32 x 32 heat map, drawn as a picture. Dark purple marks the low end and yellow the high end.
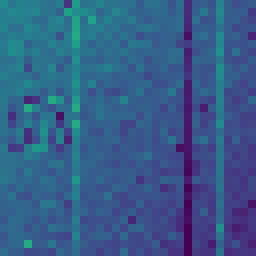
Columns 10, 24 and 28 stand out from the rest. Values rise toward the top left. The ninth with the highest average is the top left. The bottom right is the ninth with the lowest average. On average the colour sits 30% of the way up the scale. An odd patch, rougher than its surroundings, sits in the middle left.
